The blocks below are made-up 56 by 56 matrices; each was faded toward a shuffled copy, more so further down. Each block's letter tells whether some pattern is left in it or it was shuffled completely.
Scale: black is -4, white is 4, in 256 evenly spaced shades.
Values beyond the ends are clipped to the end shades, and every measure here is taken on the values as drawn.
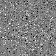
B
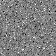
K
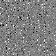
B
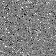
K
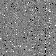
B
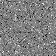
K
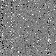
B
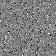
K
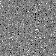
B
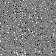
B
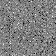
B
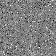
K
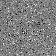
K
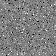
K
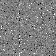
B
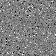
K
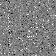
B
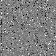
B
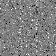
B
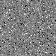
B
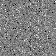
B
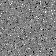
K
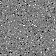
K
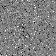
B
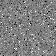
K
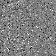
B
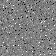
K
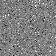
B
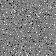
K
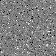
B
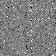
B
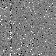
B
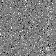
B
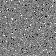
K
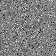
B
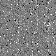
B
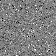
K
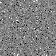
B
